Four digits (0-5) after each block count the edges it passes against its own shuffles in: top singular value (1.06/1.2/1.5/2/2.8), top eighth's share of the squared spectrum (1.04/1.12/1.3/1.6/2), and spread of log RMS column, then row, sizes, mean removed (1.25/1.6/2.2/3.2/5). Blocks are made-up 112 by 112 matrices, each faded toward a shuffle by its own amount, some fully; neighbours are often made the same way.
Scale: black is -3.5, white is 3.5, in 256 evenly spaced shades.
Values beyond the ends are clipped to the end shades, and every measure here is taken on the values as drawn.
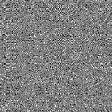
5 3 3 2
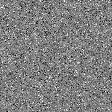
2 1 0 0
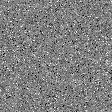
1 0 0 0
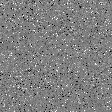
0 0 0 1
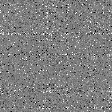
2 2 2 2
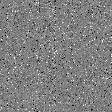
1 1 1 0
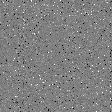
2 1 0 0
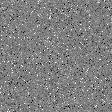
0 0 0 0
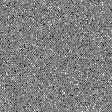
0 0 0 0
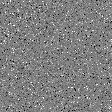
0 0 0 0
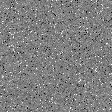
0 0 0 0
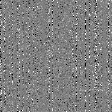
2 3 4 0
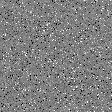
0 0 0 0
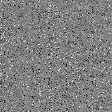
1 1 2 0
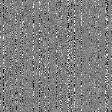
2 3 4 0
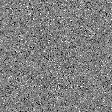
3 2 1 1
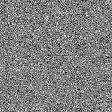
3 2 1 1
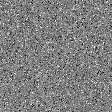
2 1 0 0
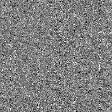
1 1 3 0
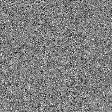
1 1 2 0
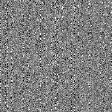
1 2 4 0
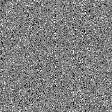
1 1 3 0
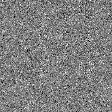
0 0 2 0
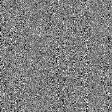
1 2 3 0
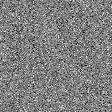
0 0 2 0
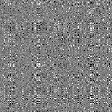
5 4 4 3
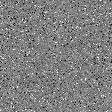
1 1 0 0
